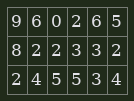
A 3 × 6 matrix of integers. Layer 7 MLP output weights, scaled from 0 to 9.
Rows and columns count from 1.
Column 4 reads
2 3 5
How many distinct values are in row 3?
4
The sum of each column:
19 12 7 10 12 11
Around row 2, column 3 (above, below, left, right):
0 5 2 3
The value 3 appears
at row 2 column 4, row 2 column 5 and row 3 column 5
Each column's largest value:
9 6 5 5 6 5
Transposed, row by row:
9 8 2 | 6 2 4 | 0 2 5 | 2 3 5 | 6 3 3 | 5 2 4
